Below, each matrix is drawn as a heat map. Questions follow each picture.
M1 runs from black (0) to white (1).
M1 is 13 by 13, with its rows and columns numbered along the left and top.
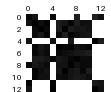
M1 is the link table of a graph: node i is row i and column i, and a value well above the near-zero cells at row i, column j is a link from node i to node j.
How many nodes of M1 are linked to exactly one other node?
0
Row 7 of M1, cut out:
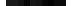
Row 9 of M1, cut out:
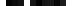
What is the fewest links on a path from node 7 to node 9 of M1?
2
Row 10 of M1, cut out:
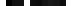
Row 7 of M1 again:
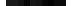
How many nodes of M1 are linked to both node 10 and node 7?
3
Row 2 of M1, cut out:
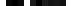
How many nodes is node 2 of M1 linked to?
4
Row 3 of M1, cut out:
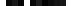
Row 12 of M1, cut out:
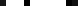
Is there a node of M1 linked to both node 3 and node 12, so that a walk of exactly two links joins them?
no
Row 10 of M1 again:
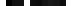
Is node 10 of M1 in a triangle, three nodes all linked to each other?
no
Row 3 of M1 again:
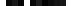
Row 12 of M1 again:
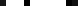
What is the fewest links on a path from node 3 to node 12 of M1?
1
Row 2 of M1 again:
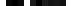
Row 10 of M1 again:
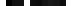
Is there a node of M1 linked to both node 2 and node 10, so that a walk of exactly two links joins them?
yes
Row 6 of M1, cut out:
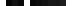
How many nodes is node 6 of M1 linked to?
4
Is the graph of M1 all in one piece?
yes
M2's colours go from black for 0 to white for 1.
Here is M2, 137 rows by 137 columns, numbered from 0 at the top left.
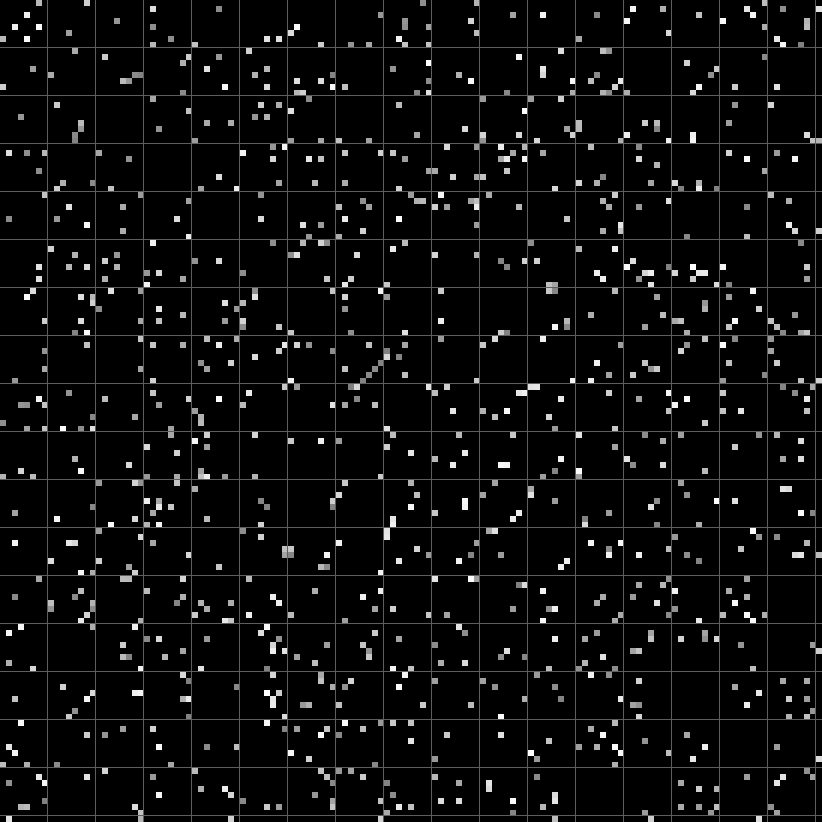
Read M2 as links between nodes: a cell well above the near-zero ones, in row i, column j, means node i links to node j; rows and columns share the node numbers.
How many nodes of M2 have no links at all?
1
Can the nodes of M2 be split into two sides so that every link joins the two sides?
yes
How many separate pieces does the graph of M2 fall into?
2
